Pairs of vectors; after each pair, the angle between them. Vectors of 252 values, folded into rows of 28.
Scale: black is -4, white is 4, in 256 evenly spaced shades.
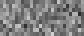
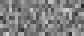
partly opposed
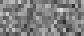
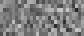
partly aligned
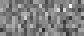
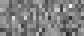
nearly parallel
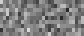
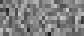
nearly opposite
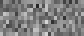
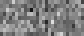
partly opposed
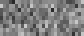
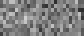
partly opposed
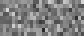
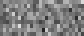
nearly parallel
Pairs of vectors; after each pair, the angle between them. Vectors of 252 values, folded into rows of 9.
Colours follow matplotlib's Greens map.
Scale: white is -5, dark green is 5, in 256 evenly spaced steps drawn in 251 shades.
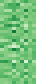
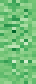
nearly parallel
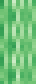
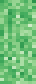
partly aligned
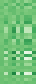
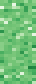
orthogonal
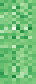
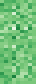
nearly parallel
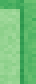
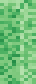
partly opposed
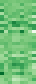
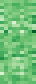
nearly opposite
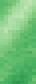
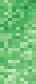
partly opposed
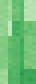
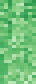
partly opposed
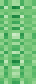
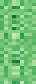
nearly parallel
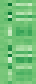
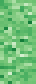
partly aligned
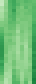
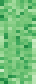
partly opposed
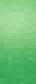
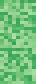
orthogonal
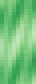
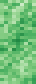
partly opposed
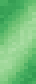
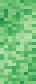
partly aligned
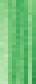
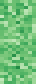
orthogonal
